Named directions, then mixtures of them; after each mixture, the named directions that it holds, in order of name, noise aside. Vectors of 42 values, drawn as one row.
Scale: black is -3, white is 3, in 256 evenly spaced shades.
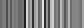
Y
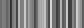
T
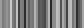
T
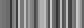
T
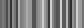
T, Y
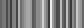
T, Y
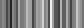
T, Y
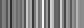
T, Y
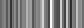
T, Y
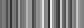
T, Y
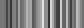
T, Y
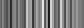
T, Y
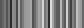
T, Y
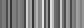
T, Y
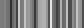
T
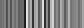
Y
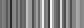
T, Y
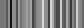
T, Y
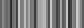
T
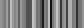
T, Y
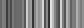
T, Y
